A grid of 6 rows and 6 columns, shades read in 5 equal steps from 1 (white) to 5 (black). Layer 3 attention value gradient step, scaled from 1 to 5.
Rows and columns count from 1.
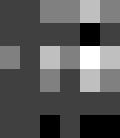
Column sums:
23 24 21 22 19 21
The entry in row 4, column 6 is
3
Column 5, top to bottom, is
2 5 1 2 4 5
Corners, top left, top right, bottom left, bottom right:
4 3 4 5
